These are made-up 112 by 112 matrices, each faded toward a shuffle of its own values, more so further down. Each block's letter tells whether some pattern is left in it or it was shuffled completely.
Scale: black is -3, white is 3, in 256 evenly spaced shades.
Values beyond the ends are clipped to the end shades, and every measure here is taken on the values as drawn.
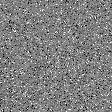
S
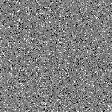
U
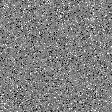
S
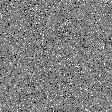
S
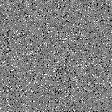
U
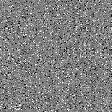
U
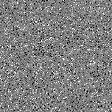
U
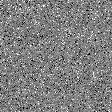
S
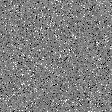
S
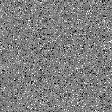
U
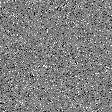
S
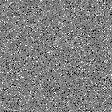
U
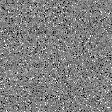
U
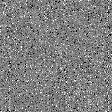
U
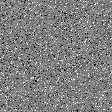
S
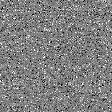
U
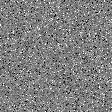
S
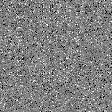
U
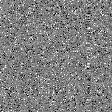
U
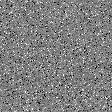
S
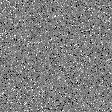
S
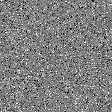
S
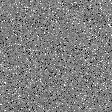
S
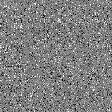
U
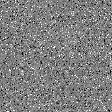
U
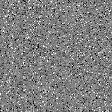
U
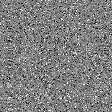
U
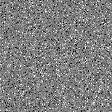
U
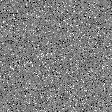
S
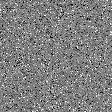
S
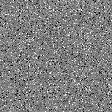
U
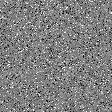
S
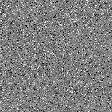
U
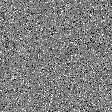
S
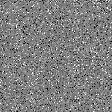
U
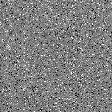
U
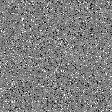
U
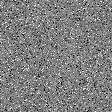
S
